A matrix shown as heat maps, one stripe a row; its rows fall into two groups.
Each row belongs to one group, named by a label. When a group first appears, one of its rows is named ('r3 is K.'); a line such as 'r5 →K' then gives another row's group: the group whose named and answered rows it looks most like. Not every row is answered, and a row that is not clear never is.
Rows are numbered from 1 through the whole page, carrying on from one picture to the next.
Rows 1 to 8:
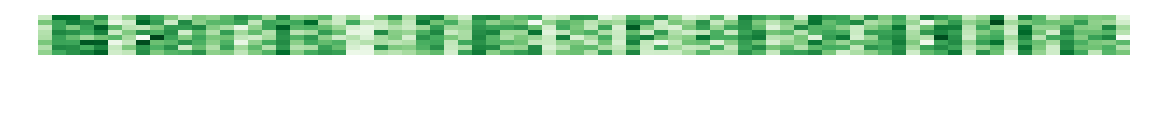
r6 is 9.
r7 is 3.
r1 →3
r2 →9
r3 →9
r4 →3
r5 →9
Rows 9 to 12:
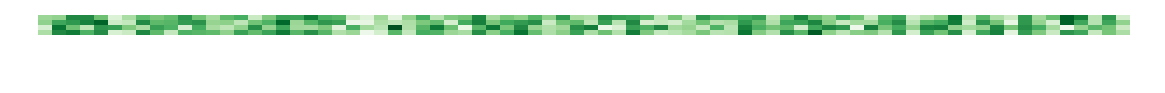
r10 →9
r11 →3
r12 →9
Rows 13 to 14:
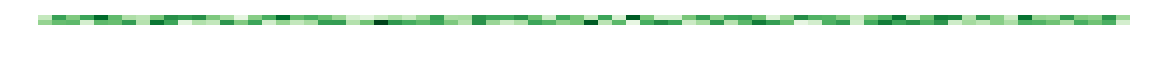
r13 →9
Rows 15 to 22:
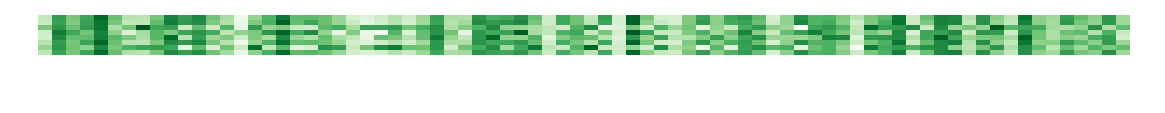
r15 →9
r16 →9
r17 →3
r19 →3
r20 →9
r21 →3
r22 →9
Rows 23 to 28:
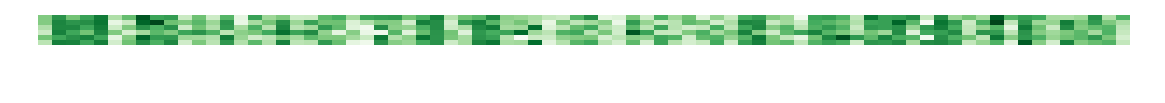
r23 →3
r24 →9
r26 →9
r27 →3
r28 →3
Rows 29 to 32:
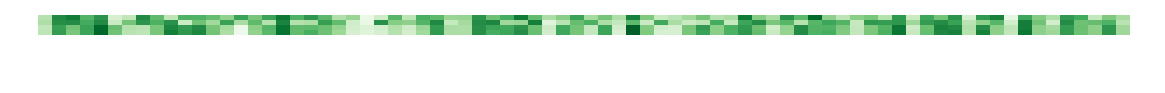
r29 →9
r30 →3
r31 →9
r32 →9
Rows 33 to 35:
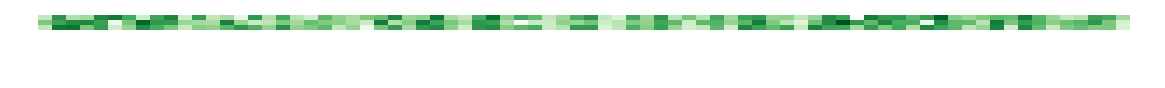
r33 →3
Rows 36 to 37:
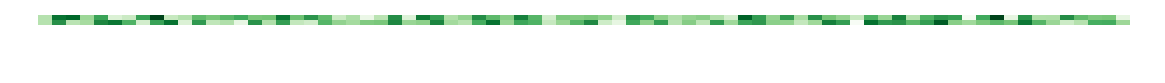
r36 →9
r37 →3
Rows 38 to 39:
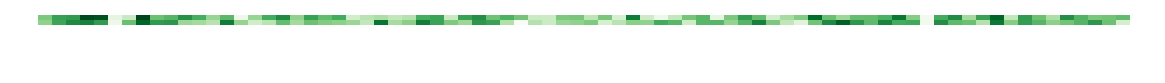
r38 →9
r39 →3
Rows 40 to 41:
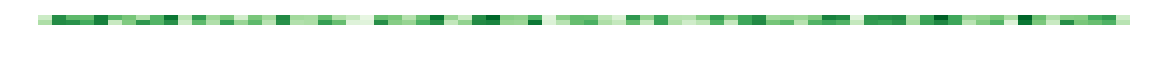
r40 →3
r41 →3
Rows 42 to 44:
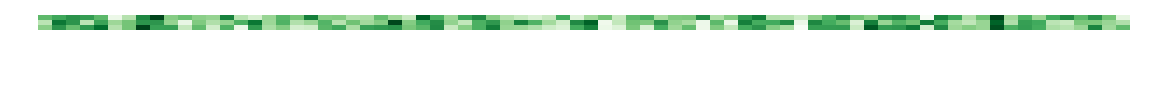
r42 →9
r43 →3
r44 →3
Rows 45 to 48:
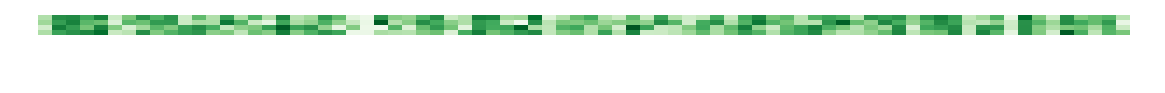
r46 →3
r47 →9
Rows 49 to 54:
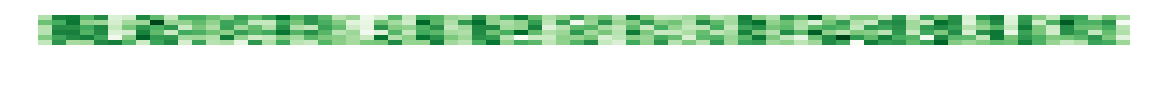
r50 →9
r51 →3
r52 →9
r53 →3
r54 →3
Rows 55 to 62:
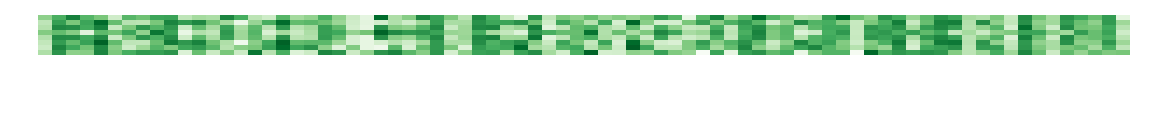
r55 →3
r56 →9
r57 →3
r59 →3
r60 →9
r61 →9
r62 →3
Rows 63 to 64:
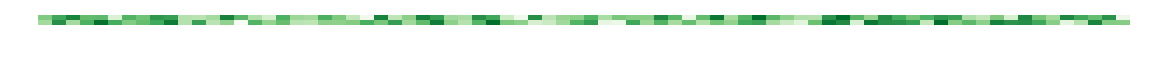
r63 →3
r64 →3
